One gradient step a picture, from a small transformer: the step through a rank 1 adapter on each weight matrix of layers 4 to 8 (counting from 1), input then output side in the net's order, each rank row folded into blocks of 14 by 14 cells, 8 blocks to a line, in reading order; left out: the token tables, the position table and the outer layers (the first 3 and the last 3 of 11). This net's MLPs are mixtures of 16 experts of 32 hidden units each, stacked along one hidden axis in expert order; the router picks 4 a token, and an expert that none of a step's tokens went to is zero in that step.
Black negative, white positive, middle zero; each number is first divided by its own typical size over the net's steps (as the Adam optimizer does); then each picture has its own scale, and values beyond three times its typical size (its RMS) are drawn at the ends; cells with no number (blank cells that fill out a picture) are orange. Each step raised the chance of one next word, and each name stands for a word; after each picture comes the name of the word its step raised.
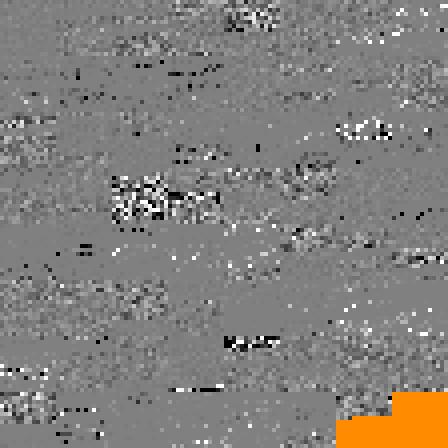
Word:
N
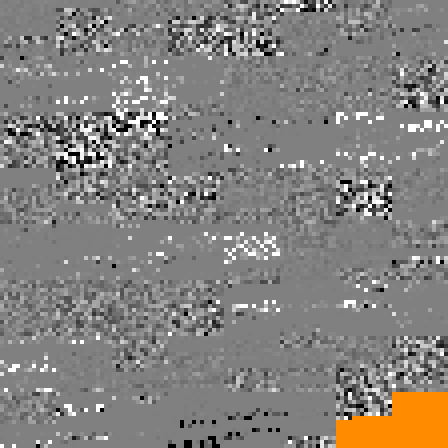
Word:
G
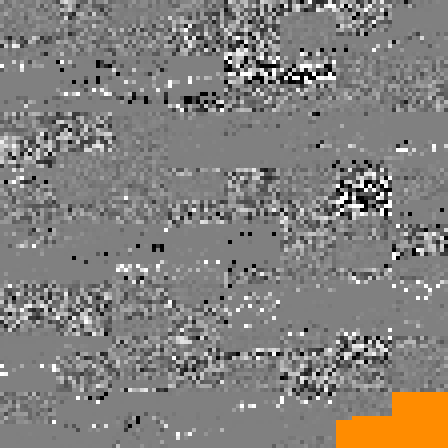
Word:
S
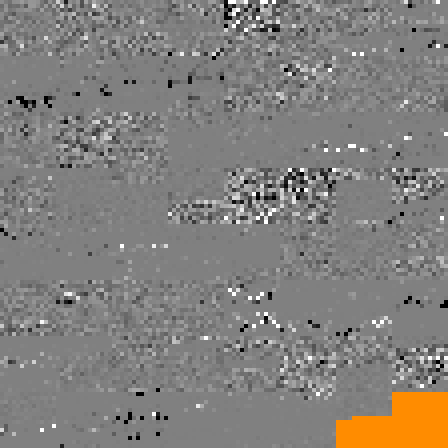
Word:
N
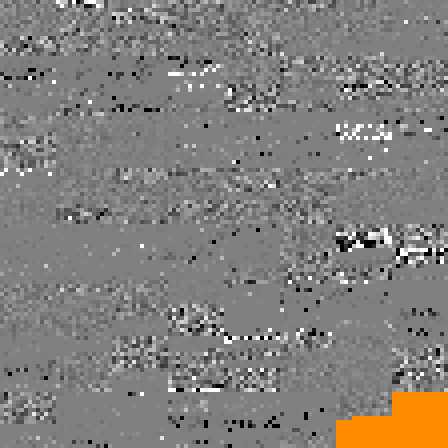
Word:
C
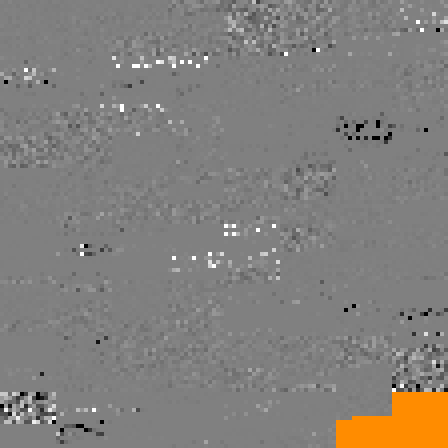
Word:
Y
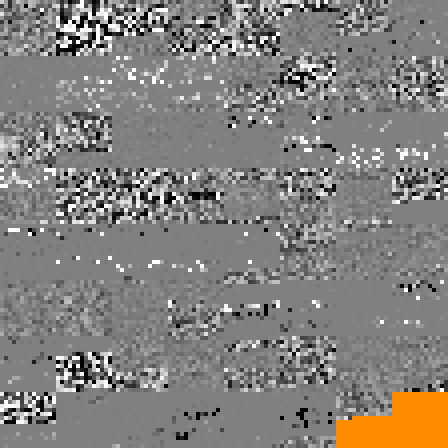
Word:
G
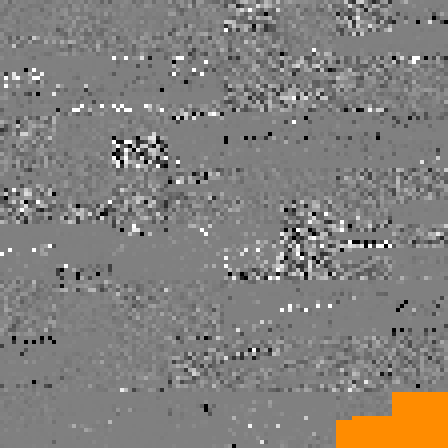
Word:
Y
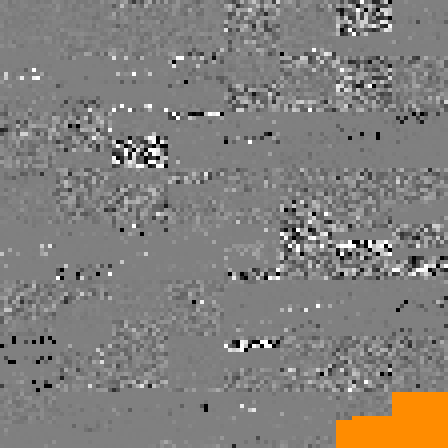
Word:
Y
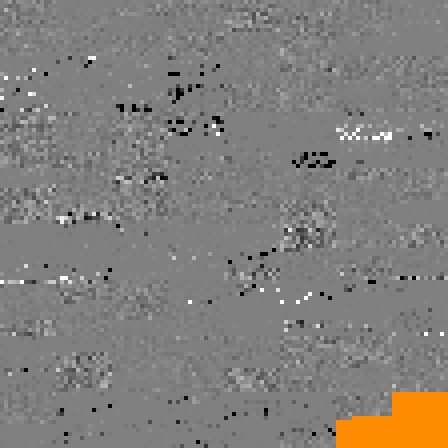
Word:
C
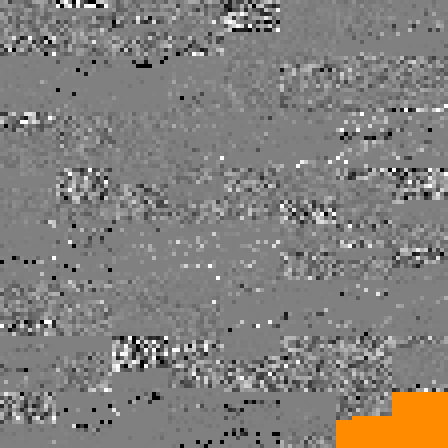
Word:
C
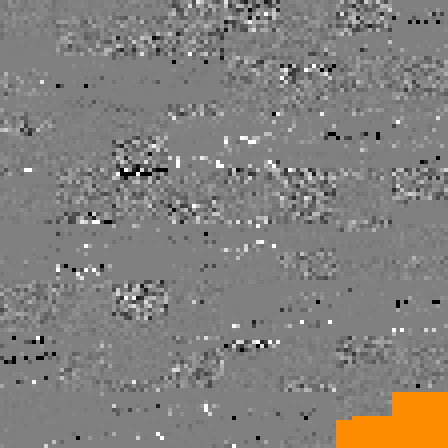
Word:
N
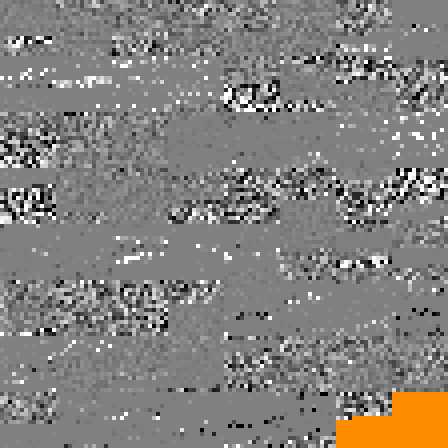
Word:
G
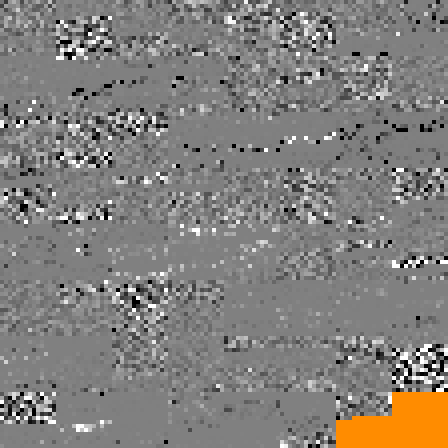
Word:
Y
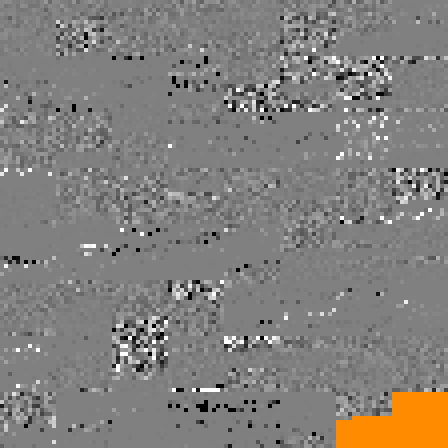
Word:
C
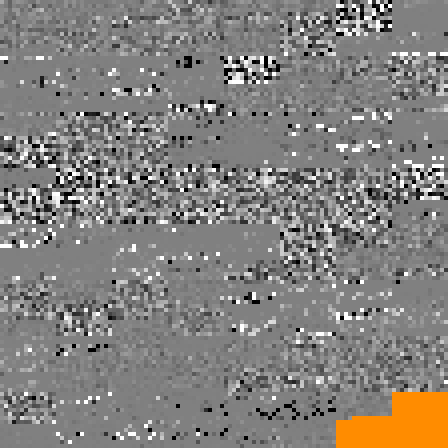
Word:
G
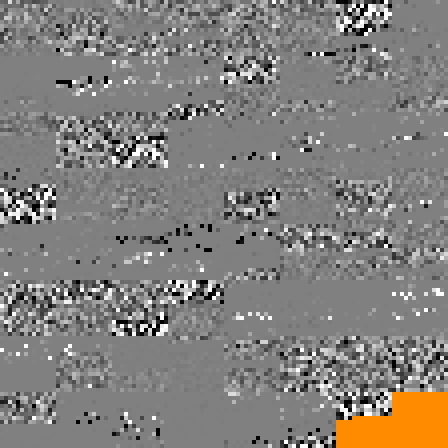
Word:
S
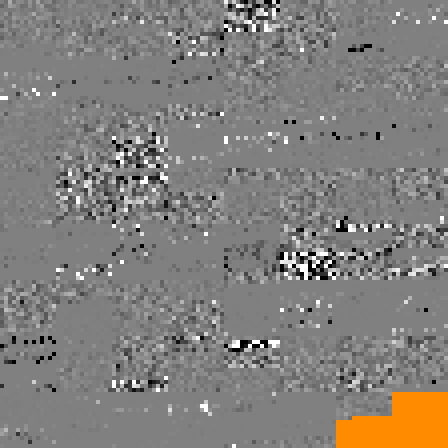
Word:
N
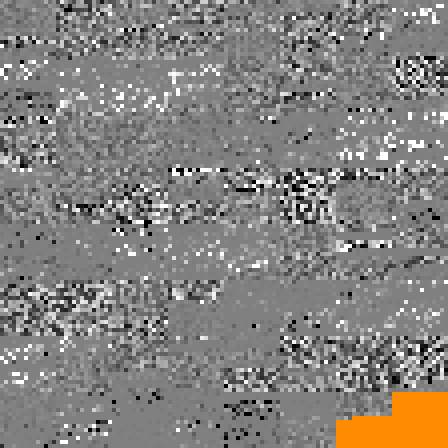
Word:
G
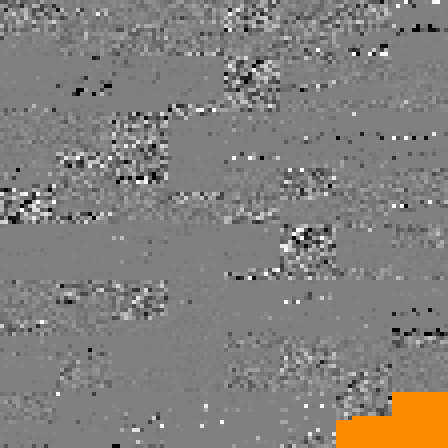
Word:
N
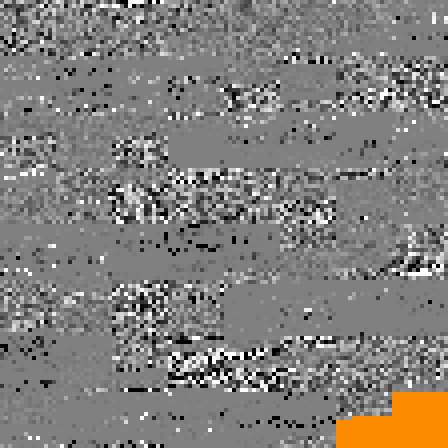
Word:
C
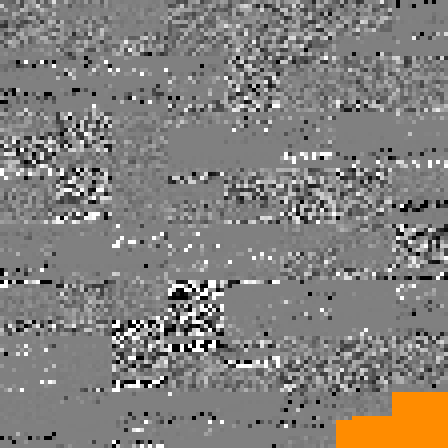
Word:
G
